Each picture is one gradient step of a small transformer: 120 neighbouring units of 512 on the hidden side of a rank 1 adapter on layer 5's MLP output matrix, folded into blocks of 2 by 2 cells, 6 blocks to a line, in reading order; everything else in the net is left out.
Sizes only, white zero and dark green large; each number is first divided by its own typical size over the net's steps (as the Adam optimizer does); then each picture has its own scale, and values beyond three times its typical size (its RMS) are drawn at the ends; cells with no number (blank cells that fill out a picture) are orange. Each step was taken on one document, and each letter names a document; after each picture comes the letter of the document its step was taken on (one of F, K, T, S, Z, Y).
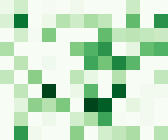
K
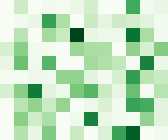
K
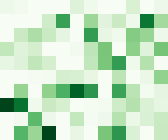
K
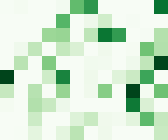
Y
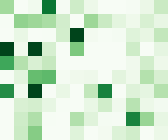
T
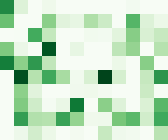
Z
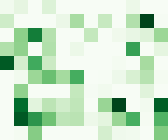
Z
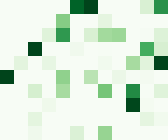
Y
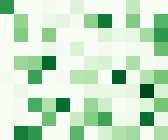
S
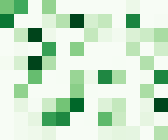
Z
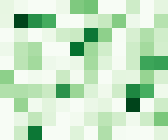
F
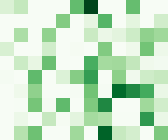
S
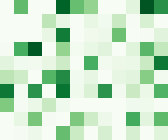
F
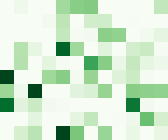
Y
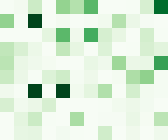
Y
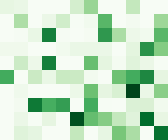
S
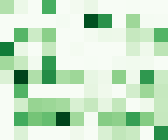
Z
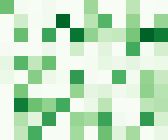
K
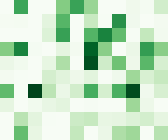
F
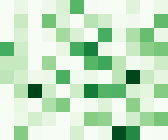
F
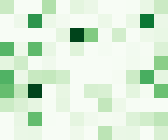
T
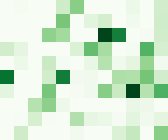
F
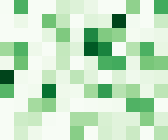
F
